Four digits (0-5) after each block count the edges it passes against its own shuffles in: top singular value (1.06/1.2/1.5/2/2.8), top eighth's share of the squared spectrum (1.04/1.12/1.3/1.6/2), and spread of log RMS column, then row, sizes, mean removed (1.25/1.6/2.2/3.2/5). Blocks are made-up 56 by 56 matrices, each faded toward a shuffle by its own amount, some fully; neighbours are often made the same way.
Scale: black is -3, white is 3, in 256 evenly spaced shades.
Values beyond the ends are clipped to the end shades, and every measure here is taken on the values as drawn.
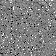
1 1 0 1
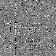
3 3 2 1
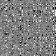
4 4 3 2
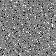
0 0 0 0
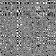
4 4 3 2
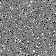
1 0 0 0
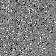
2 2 0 0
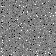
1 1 1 0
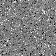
1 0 0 0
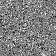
0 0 0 0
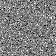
0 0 0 0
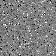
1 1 0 0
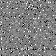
3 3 0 1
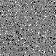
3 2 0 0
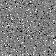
2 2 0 0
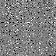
3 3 1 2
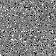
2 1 0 2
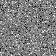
0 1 0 0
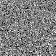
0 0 0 1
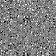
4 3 1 1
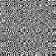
4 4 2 3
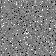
2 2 0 0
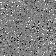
2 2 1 0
